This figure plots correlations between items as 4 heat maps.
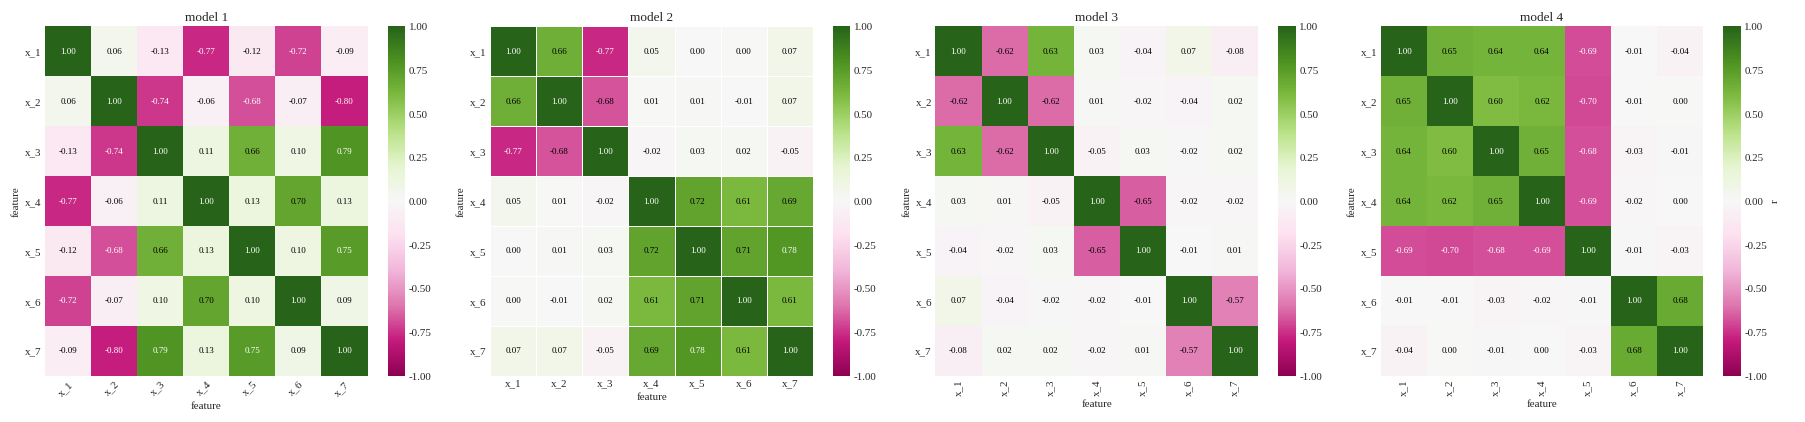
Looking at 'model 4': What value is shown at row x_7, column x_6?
0.68
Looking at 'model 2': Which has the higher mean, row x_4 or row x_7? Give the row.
x_7
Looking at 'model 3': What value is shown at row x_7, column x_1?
-0.08
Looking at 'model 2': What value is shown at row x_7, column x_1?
0.07
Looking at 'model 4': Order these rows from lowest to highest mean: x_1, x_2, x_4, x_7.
x_7, x_2, x_1, x_4
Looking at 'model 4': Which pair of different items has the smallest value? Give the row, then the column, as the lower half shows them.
x_5, x_2
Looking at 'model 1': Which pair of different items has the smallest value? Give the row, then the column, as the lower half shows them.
x_7, x_2
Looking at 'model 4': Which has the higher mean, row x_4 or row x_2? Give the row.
x_4
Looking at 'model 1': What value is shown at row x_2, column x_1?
0.06
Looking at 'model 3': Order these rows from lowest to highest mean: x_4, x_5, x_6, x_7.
x_4, x_5, x_7, x_6
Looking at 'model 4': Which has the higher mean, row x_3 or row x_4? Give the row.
x_4
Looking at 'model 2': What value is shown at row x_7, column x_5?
0.78
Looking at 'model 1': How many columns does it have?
7
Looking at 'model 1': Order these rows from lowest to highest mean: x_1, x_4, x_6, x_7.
x_1, x_6, x_4, x_7
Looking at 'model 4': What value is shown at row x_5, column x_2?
-0.70
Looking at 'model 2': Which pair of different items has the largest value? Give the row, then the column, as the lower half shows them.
x_7, x_5
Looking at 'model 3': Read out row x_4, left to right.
0.03 0.01 -0.05 1.00 -0.65 -0.02 -0.02
